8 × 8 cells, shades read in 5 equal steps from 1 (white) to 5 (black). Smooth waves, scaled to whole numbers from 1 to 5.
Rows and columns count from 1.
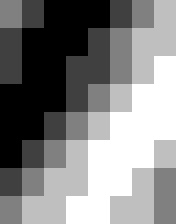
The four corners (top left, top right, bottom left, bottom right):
3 2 3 3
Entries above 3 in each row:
5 5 5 4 3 2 1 0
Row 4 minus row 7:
1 2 3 2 2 1 -1 -2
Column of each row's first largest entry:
3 2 2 1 1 1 1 1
